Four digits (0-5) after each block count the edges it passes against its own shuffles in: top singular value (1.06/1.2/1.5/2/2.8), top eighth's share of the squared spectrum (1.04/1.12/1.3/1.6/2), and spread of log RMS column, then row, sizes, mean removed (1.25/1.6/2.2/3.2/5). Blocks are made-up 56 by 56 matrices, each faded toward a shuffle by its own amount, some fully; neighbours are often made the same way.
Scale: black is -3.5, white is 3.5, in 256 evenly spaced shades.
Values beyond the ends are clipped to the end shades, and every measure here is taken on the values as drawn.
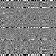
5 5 2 3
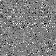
2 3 0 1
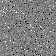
1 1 0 0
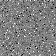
1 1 0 0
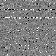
3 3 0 2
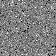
1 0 0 0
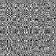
4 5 3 3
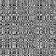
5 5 3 3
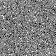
0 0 0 0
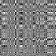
5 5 4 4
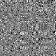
4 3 2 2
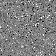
2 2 0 0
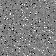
0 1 0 0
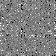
3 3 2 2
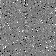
2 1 0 0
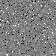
0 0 0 0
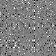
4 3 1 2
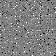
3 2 0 0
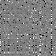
4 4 2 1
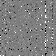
3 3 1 0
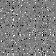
3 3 2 1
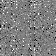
3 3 2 1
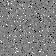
0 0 0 0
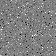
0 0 0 0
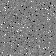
0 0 0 0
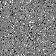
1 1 1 0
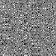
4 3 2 2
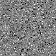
3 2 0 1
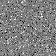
0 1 0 0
